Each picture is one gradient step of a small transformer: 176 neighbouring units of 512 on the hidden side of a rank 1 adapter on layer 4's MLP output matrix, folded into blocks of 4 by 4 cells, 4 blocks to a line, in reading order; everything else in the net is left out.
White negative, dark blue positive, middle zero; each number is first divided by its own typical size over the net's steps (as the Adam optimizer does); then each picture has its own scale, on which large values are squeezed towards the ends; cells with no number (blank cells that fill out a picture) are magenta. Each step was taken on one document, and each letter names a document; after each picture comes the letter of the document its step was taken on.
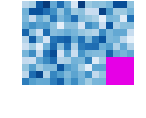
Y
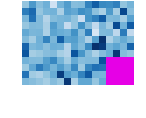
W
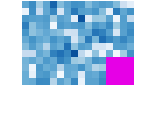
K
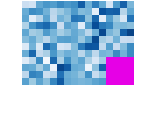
Y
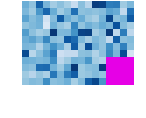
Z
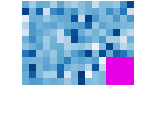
K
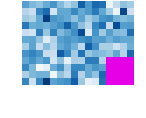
Z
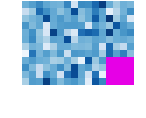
Z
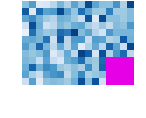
K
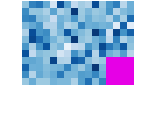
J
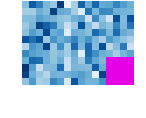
J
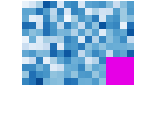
Y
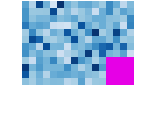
J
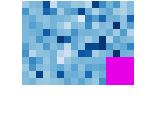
W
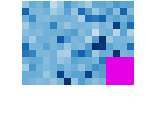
W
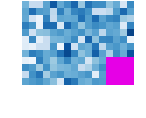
Y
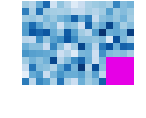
J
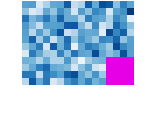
Z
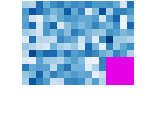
Y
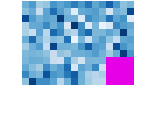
Z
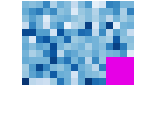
Z
